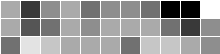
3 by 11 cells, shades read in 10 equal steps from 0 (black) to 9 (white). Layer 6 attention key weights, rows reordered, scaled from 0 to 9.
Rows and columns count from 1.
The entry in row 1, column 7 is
5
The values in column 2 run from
2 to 8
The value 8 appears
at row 3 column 2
